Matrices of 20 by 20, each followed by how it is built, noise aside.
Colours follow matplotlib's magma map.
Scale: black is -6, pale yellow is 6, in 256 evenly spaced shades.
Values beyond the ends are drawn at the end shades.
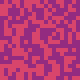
noise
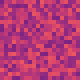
noise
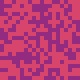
noise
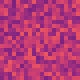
noise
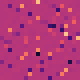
sparse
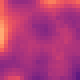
smooth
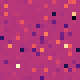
sparse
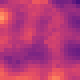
smooth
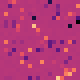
sparse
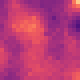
smooth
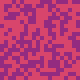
noise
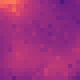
smooth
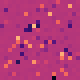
sparse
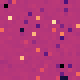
sparse
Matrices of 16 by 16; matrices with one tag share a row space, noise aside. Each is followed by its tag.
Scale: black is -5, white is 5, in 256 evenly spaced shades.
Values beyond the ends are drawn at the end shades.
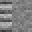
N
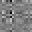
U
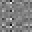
U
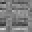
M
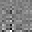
U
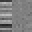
N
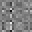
U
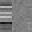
N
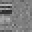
N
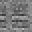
M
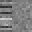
N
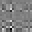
U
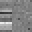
N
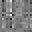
U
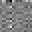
U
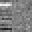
N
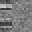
N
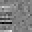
N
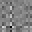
U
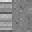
N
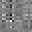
U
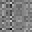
U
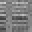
M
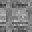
M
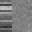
N
